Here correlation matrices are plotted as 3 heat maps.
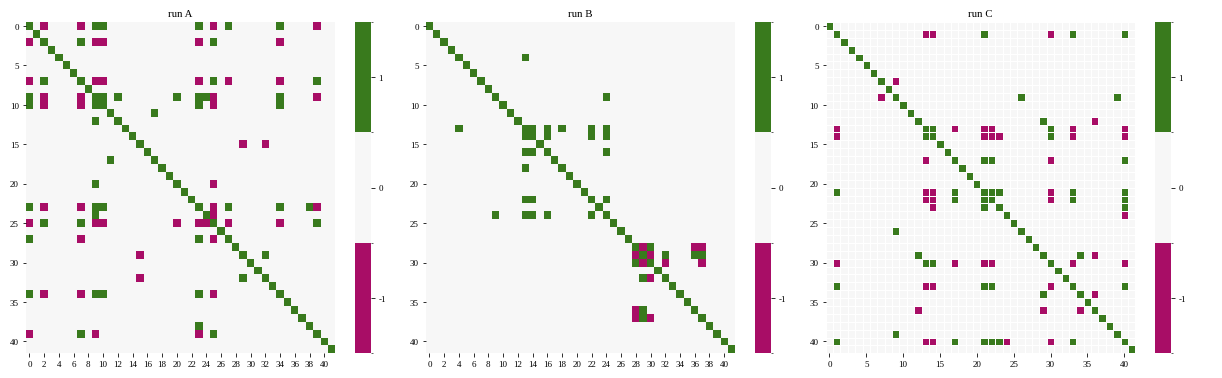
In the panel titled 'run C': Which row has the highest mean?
21
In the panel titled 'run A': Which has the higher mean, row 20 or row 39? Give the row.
20
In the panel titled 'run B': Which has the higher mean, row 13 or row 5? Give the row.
13
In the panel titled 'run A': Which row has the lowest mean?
25
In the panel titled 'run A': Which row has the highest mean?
9
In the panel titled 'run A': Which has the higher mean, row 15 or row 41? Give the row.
41
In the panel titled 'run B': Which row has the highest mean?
13
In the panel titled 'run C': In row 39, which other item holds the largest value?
9
